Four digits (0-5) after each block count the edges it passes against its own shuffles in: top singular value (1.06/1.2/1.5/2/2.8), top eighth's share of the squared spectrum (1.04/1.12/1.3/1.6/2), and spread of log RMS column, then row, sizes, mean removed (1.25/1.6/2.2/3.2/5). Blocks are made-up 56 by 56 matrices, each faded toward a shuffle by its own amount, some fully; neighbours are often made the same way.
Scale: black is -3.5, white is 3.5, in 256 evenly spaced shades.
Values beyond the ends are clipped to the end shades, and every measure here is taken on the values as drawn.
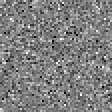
1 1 0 0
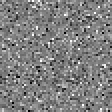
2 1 0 0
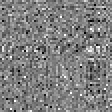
4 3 2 2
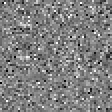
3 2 0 1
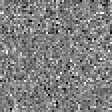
3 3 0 1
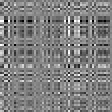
5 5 4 4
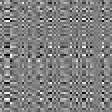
5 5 4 4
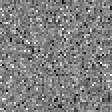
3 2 0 0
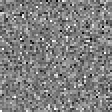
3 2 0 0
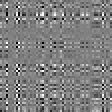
5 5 4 4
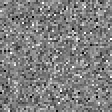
0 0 0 0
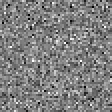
0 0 0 0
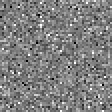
0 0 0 0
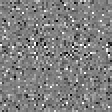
3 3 1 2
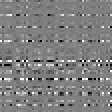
4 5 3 4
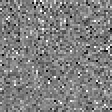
3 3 1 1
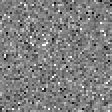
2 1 0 0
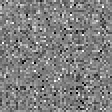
3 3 1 1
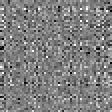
4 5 3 3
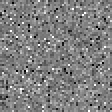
1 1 0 0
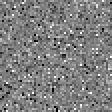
0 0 0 0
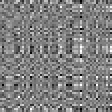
5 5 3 4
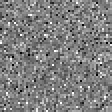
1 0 0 0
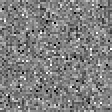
0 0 0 0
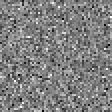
0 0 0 0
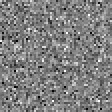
0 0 1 0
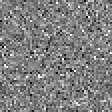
0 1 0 0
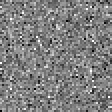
0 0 1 0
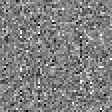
1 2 2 0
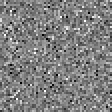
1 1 1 0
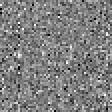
1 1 2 0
